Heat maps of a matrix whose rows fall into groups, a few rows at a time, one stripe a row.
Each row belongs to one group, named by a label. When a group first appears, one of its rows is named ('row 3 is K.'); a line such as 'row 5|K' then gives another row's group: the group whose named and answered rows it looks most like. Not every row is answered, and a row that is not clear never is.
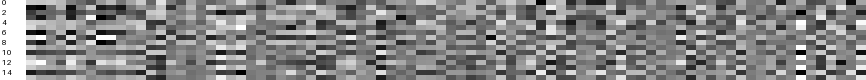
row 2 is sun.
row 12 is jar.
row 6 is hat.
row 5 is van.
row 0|van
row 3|hat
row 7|jar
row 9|van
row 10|sun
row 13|van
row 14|sun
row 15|van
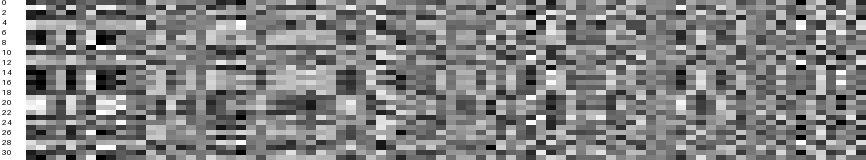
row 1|jar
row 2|hat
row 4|van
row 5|van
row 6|hat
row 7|hat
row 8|hat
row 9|jar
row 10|sun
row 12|van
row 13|sun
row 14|hat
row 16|hat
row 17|hat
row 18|sun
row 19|jar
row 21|jar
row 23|sun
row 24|jar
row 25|sun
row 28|van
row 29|jar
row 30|sun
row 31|hat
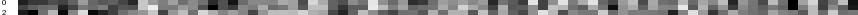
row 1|sun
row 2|hat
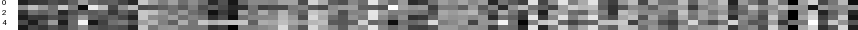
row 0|sun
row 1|jar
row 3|sun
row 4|hat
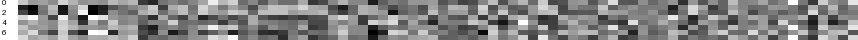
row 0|van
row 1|hat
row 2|hat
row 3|jar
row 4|jar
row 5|van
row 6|jar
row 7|van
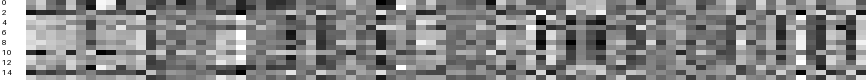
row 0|jar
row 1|jar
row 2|sun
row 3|van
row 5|jar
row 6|van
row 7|van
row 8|van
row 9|van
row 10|hat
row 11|van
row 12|van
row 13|jar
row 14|sun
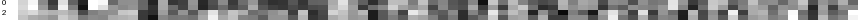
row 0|jar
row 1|jar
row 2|van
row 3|van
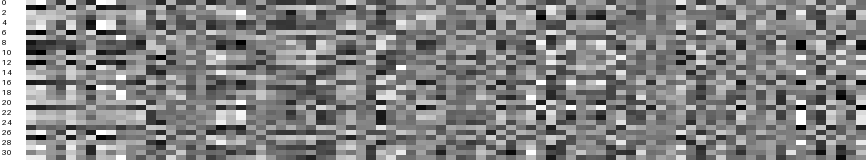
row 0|jar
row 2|van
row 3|van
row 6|hat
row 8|sun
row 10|hat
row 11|van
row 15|jar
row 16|sun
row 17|jar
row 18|jar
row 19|jar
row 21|sun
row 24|van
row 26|jar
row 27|hat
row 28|van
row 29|jar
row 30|jar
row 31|jar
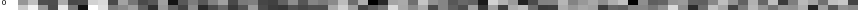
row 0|jar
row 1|jar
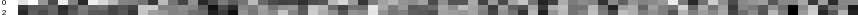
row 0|jar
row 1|sun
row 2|sun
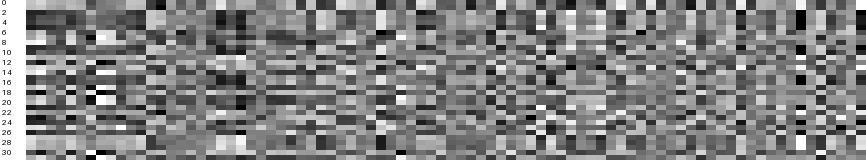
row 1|van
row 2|sun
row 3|sun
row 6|jar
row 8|jar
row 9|sun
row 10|sun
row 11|van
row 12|hat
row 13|van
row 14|jar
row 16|sun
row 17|jar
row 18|hat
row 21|sun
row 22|van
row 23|hat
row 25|jar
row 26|sun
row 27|van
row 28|van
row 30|hat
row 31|jar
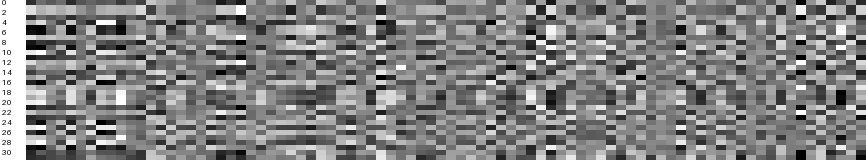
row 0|sun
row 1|van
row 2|van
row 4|jar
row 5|hat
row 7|van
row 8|sun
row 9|hat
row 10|jar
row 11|sun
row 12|van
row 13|jar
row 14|sun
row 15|jar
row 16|hat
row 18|jar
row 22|van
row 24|hat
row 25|jar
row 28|jar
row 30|sun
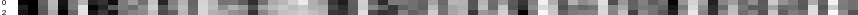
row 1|hat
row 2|hat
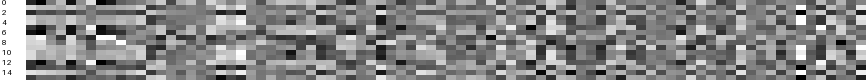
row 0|hat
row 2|sun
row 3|van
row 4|van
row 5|hat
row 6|hat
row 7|jar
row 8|jar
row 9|van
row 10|van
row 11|van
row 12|hat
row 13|sun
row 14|van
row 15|sun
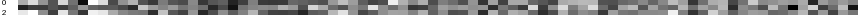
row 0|jar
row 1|sun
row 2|jar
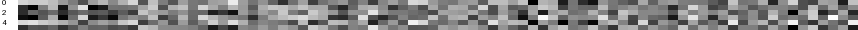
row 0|van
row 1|hat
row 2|sun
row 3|hat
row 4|van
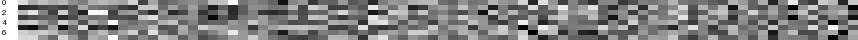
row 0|van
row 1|sun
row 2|jar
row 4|jar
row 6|van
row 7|jar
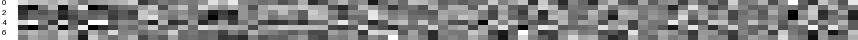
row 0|van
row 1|hat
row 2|sun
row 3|sun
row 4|jar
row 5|hat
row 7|jar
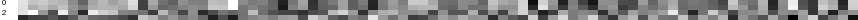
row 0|van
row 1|van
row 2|jar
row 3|sun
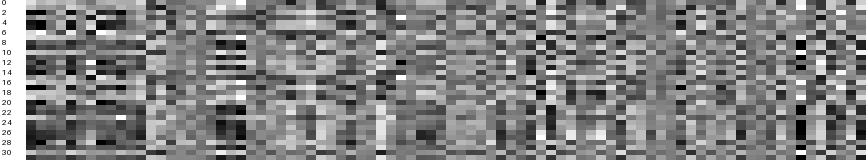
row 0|van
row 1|van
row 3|jar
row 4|hat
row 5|hat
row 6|jar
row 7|van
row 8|sun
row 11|sun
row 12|hat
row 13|sun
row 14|hat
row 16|van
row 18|van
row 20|hat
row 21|sun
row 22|sun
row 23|jar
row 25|sun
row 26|sun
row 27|sun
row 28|hat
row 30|van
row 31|sun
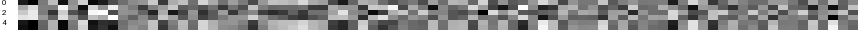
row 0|hat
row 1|jar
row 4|hat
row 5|hat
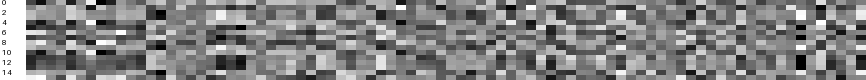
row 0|hat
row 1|jar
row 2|van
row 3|van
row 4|hat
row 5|sun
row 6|jar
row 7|sun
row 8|jar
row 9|van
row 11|sun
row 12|sun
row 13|sun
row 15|jar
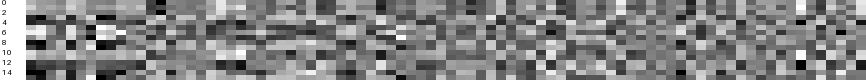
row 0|van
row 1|van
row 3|hat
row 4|sun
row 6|jar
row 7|jar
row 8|hat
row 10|van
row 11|van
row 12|sun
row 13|sun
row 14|hat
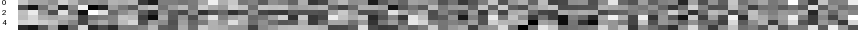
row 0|van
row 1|hat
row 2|jar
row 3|van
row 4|van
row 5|hat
